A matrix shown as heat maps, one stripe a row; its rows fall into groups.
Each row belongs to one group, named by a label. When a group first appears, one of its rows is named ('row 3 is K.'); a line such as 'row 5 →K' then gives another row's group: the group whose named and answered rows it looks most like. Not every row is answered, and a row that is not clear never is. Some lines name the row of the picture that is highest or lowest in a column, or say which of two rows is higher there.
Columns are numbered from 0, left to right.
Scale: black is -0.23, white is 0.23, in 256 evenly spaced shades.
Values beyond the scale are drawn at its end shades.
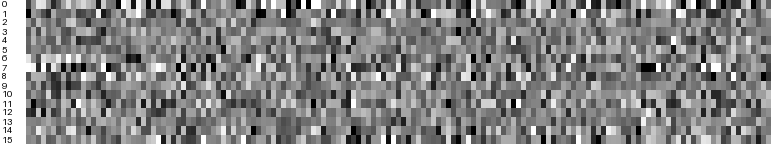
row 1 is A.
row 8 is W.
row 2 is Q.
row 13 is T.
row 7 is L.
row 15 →Q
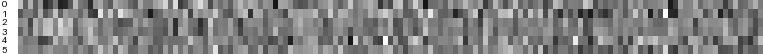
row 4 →Q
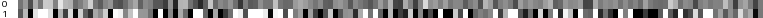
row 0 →A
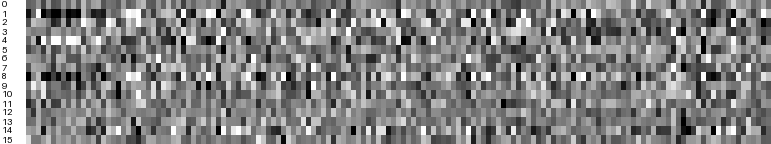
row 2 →W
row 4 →A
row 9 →T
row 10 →T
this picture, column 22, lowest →14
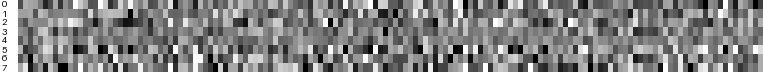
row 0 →W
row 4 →A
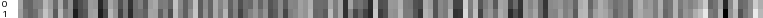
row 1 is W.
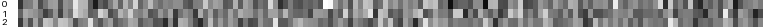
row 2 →A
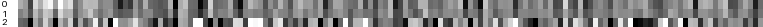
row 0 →A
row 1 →A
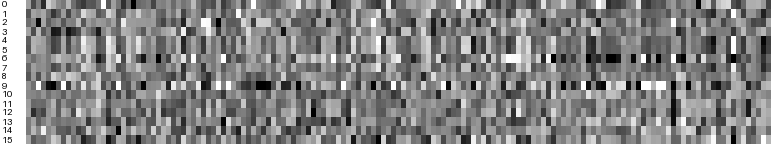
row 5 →W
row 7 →W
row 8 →A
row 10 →L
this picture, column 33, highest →6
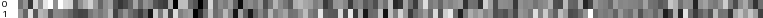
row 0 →A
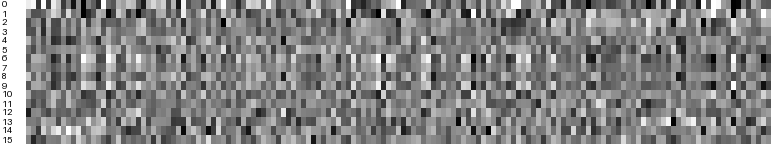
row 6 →W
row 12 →A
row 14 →A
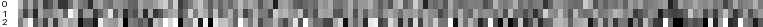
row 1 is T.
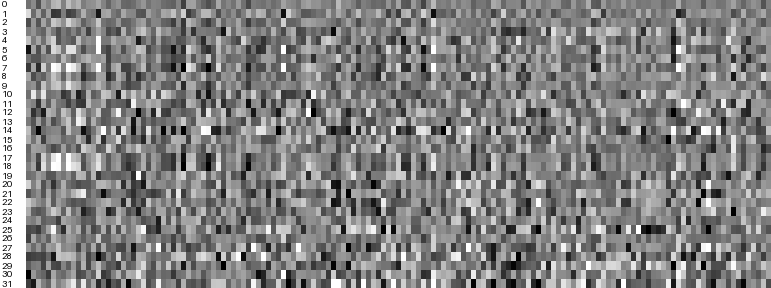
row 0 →A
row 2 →A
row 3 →L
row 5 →A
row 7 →A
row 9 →A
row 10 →T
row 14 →Q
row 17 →A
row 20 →Q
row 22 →Q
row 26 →A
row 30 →A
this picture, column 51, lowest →1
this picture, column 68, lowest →27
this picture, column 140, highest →4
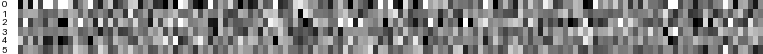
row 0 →A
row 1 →T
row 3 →L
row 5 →W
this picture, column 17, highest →5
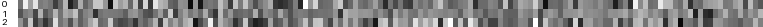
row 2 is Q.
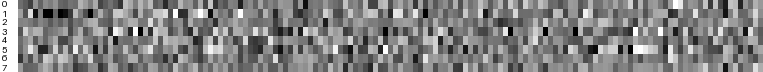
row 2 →L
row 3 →T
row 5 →Q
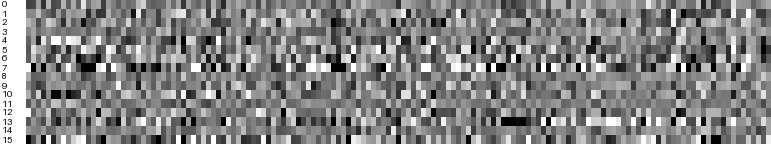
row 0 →L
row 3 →L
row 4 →A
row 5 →W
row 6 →T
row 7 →Q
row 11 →A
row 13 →L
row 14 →Q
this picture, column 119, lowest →2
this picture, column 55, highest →1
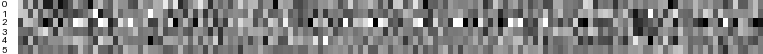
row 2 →W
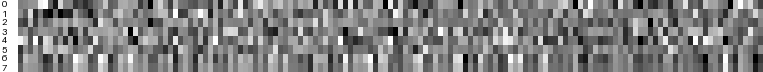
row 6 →W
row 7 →W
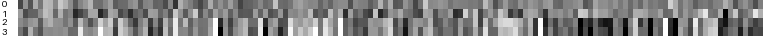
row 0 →A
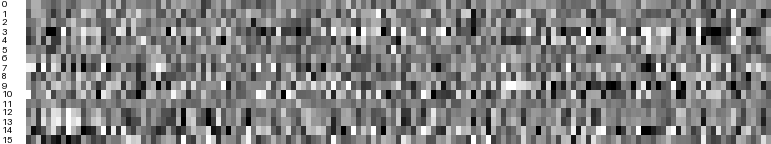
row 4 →L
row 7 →L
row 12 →A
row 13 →A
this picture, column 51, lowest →10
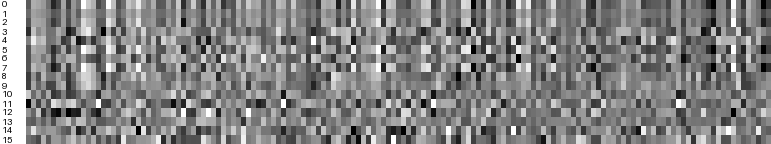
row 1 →W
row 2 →W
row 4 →T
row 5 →W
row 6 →T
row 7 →W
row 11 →A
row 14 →T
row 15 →Q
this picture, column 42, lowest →12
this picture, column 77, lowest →14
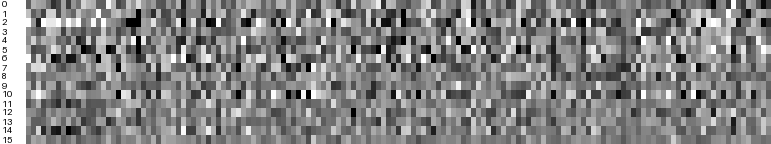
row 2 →A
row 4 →T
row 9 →Q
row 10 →T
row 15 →T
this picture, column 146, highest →4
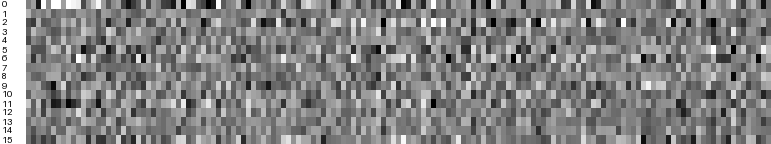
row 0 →A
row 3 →W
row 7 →Q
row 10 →W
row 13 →W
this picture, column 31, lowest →0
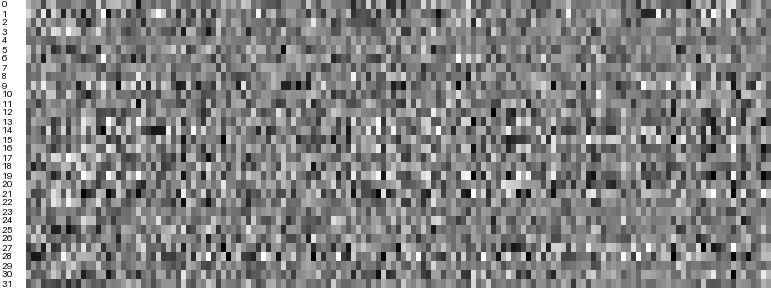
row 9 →T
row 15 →L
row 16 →W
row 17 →A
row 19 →W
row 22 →A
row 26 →T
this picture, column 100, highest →19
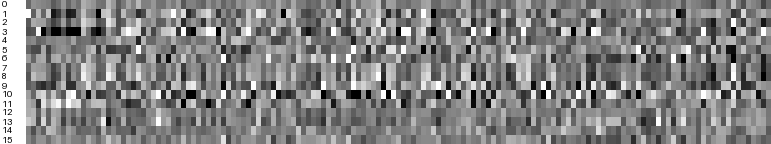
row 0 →W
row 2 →W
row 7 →W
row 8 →W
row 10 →Q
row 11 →A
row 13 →L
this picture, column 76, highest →3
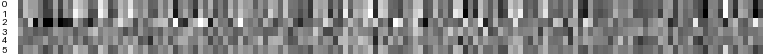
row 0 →W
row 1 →W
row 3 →Q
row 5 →W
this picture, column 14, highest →3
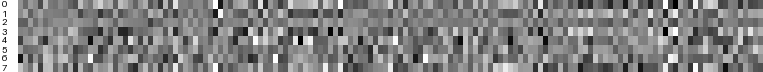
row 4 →T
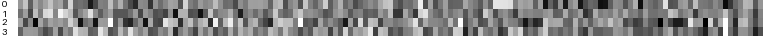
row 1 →A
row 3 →W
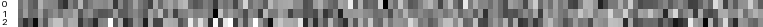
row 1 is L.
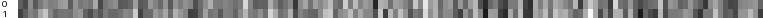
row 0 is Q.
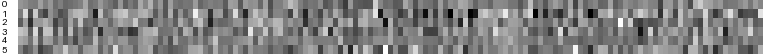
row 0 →Q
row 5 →Q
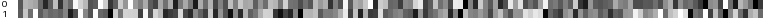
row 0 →W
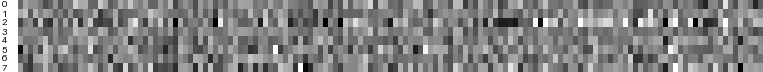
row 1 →L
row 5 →A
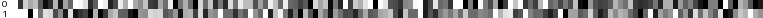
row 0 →W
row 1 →L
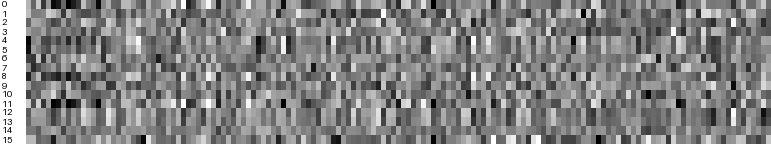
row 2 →W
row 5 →A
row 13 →W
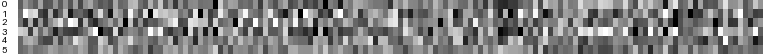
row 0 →L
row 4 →W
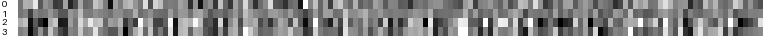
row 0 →T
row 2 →Q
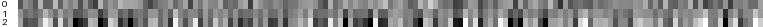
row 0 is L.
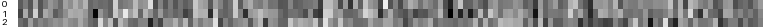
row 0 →Q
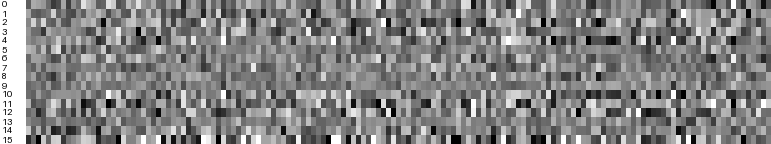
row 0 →W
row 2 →Q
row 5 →L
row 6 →W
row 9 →L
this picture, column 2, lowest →15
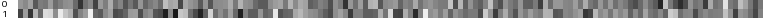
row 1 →A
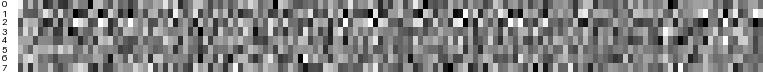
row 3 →T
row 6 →T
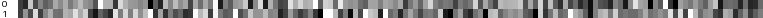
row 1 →Q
